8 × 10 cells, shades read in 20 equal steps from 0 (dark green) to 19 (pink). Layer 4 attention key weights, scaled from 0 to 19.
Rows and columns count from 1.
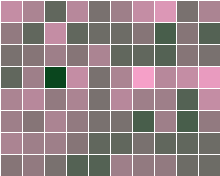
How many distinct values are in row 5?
7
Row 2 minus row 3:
2 -3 3 -3 -5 1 3 -1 0 -3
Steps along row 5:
up down up down up down same down up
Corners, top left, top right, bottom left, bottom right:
15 13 10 8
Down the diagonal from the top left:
15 7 12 15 9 9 9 11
